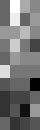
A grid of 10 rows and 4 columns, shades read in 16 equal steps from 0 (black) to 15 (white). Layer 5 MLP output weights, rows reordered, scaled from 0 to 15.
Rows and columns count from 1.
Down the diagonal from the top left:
6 14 11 4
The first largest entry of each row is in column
2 2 3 2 2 1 2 4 4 1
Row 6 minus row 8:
10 3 3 1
